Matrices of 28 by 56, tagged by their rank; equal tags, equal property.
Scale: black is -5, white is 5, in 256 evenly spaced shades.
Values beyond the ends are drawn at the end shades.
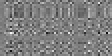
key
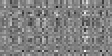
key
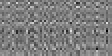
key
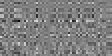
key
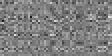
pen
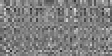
pen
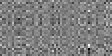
key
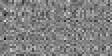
pen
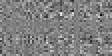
pen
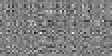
pen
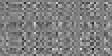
key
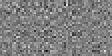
pen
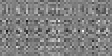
key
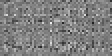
pen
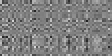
key
